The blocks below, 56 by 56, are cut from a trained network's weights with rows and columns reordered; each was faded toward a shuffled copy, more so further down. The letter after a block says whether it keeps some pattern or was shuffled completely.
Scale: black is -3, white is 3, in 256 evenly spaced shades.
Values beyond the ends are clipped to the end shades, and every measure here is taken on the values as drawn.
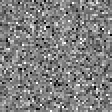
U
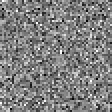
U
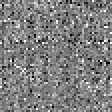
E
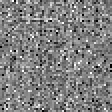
E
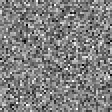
U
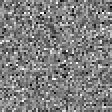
E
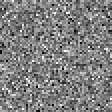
U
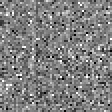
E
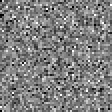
E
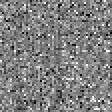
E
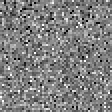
U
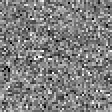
E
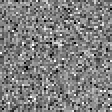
E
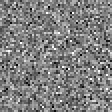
U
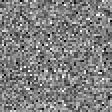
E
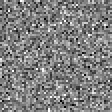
U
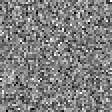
U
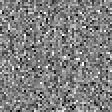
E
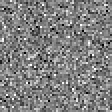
U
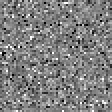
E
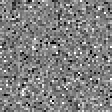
U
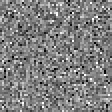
E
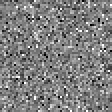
U
